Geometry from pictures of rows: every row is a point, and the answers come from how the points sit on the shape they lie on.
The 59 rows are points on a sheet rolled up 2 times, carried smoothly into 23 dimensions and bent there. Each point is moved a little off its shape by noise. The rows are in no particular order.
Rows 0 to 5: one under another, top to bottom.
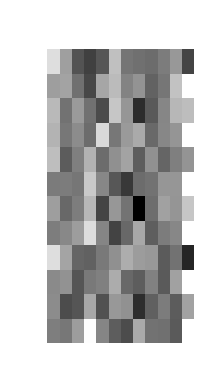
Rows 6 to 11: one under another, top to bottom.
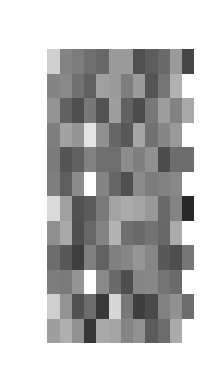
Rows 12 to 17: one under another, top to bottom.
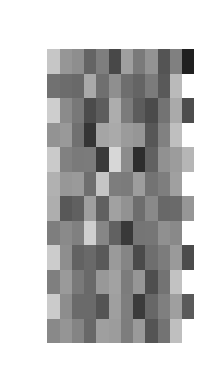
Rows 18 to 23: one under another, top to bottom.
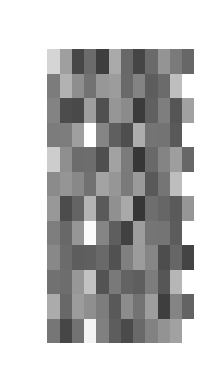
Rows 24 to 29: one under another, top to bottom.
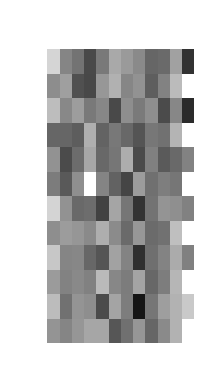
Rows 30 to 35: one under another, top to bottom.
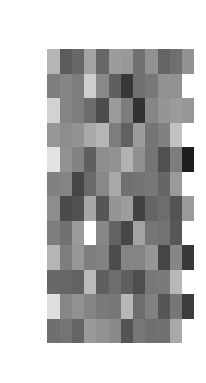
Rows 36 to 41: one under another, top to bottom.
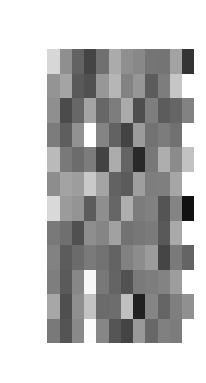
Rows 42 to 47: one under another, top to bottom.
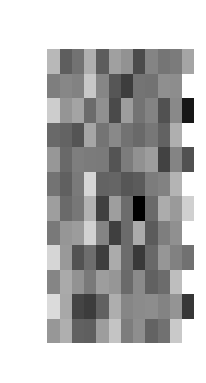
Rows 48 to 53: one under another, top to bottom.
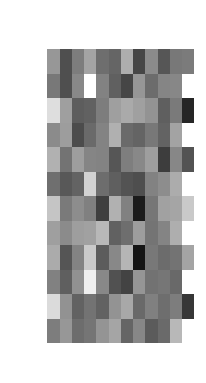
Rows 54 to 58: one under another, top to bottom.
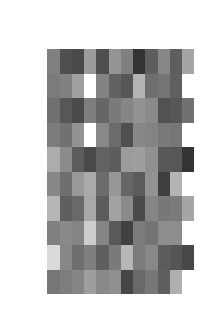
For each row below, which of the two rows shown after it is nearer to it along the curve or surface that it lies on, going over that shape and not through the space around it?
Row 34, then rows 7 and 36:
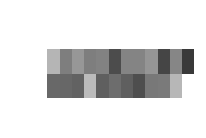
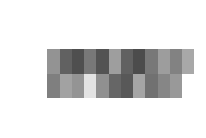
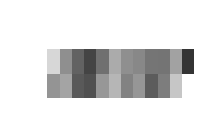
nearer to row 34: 36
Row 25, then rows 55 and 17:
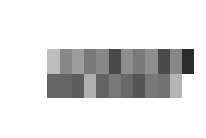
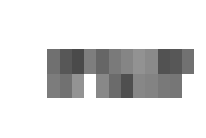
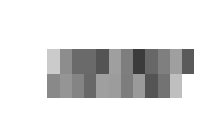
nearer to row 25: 55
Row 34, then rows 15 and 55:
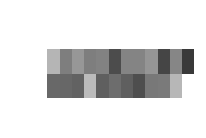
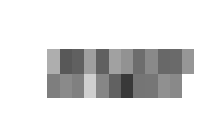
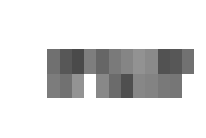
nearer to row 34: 55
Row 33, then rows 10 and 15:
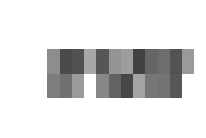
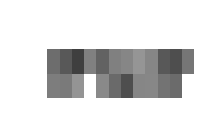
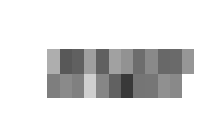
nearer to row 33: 10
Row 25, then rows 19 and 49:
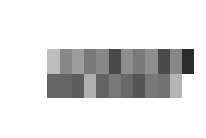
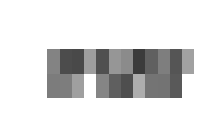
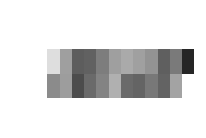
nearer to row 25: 49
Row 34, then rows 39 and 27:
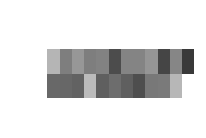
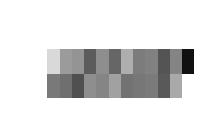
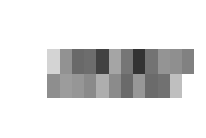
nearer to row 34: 39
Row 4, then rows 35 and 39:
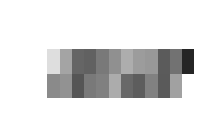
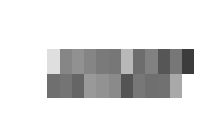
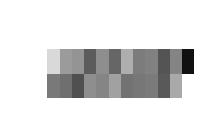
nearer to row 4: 39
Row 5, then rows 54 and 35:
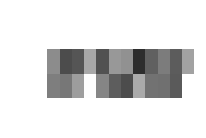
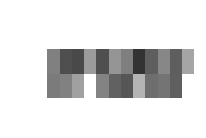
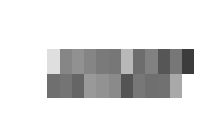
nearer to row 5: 54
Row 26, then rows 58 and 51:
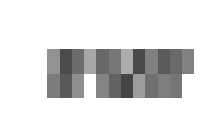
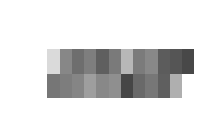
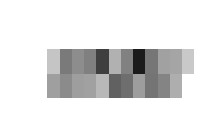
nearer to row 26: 51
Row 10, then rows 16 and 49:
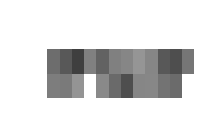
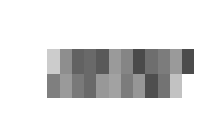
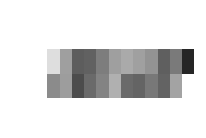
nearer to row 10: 49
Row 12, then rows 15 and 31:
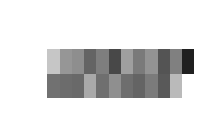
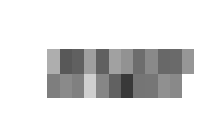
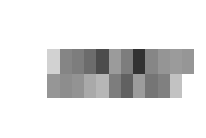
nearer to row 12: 15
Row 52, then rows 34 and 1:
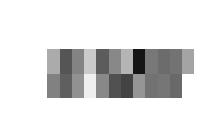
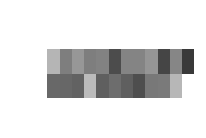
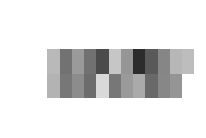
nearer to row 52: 34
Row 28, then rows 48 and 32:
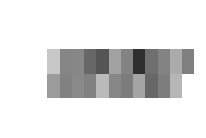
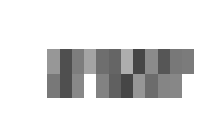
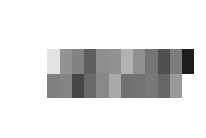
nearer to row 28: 32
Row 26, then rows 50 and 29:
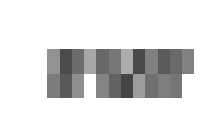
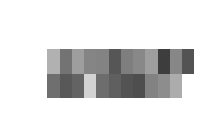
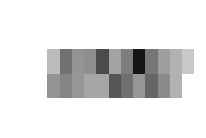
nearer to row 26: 50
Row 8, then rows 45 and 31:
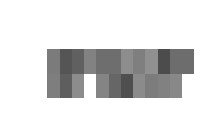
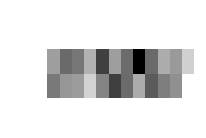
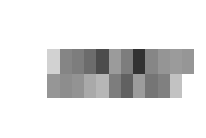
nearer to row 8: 45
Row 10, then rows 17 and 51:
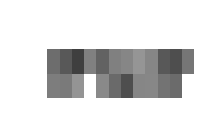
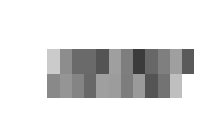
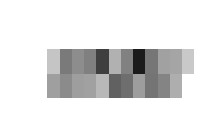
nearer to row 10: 51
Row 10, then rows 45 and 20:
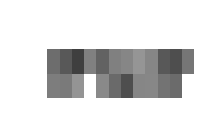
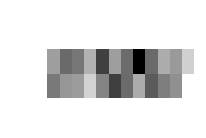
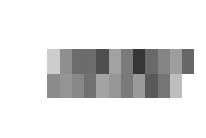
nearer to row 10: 45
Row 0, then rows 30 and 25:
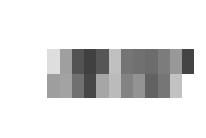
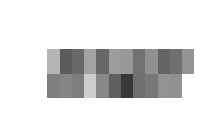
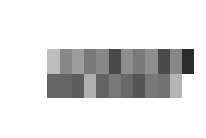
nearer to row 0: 25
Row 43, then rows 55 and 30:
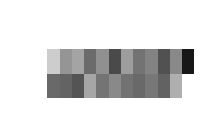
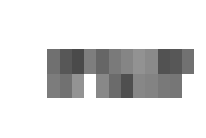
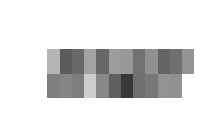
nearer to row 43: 55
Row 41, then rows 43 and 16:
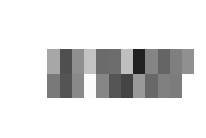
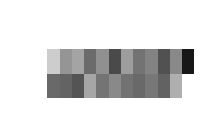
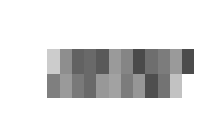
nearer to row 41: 43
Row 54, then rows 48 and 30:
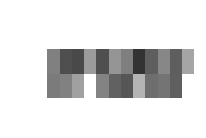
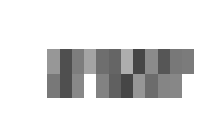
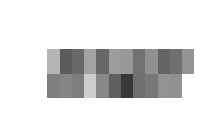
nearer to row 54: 48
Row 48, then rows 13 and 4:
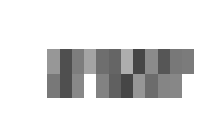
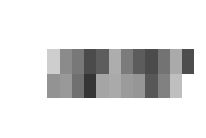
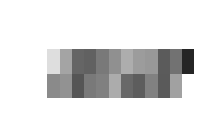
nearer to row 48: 4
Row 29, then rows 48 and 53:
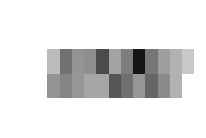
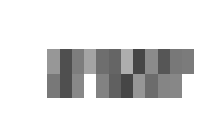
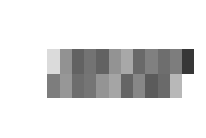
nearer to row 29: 53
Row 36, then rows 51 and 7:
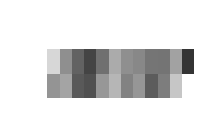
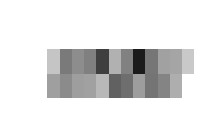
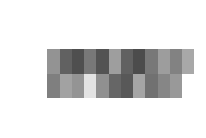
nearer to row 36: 51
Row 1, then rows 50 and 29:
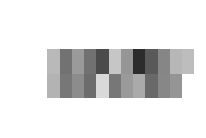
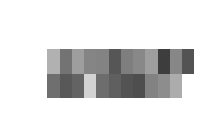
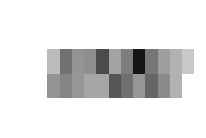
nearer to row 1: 29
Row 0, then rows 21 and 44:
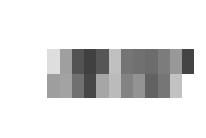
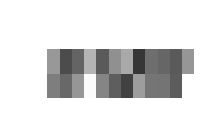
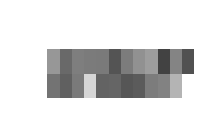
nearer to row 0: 44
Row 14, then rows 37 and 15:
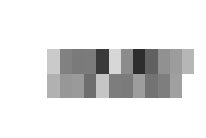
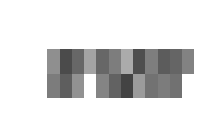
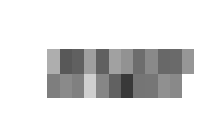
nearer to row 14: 15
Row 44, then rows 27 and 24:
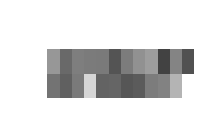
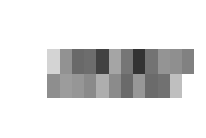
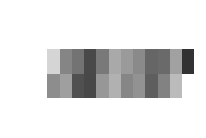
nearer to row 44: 24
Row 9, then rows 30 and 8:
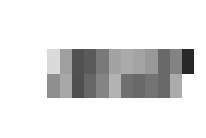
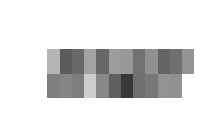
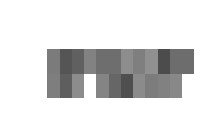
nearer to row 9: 8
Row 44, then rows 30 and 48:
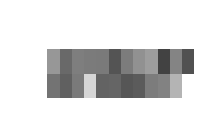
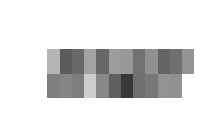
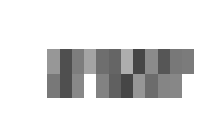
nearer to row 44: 48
